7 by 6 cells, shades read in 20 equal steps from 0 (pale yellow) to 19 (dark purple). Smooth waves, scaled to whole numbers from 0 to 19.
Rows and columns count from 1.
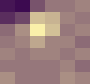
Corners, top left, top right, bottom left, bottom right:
18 9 8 9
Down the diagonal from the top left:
18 14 0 9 10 11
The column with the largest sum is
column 1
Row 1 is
18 19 13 10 10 9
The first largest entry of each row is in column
2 1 1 6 2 6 2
